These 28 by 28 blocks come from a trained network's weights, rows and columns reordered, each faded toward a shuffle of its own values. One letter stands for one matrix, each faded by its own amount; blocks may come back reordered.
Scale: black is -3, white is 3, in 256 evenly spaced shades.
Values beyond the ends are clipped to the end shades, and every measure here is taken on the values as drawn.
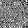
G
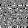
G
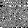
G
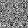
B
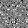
G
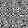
G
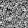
B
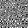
G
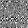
G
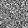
B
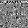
G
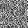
B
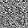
B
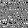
G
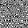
G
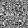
B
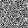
B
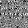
G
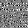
G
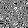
G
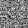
B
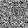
B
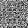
B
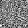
B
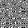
G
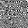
G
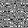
G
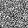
B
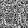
B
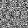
B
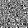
B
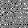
G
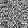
B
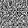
B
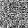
B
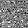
G
